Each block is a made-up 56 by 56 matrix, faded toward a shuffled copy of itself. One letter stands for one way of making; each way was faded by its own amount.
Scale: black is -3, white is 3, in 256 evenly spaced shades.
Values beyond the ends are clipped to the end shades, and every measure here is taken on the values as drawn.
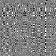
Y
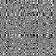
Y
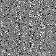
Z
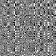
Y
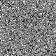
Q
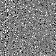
Z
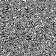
Q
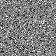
Q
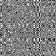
Y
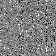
Z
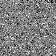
Q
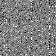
Z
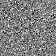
Q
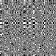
Y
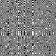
Y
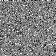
Q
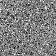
Q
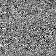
Q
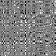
Y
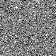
Q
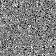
Q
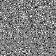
Q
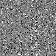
Z
